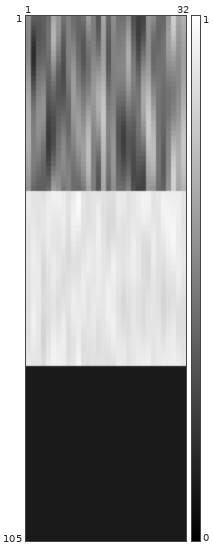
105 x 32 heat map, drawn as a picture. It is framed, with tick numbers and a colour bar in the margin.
It is made of 3 by 1 panels. Panel 1,1: middling, streaked downward, strong in contrast. Panel 2,1: very high, streaked downward, faint in contrast. Panel 3,1: very low, flat.
